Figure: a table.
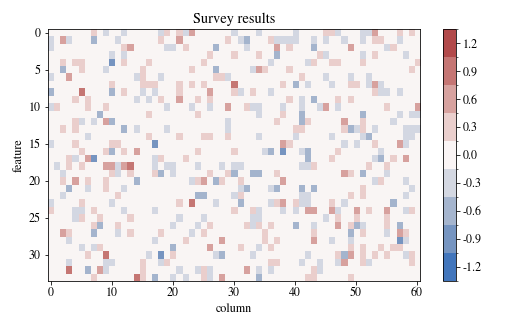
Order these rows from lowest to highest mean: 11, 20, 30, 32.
11, 30, 32, 20
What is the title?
Survey results
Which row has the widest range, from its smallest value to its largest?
30
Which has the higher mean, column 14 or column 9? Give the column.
9
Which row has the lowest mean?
21
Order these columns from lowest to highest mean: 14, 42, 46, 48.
42, 14, 48, 46
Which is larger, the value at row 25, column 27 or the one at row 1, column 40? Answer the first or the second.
the first
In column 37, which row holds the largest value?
2
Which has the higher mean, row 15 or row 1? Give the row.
15
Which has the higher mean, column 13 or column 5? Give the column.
13
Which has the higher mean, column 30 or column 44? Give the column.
30
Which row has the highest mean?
7
